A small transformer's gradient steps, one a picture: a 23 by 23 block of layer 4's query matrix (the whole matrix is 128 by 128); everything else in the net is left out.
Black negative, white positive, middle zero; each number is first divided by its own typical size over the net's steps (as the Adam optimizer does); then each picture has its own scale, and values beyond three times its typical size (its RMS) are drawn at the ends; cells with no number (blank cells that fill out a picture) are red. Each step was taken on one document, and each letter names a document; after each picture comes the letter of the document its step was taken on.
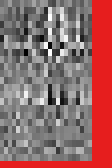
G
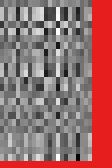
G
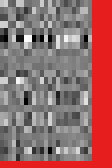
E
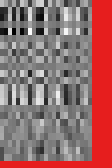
G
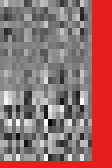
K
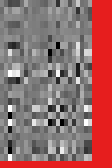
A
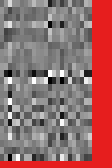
A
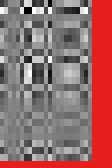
E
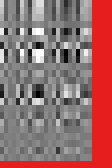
G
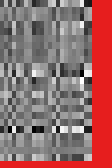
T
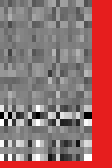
T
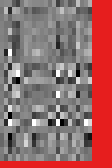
A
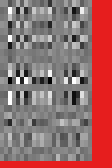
A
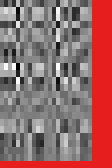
G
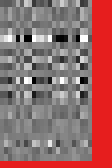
E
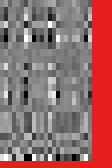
E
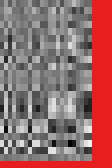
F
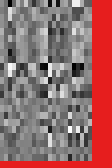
T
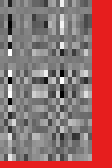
A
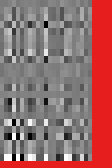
K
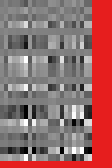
F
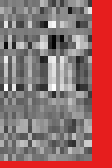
F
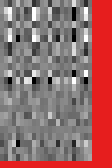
E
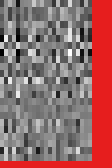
G
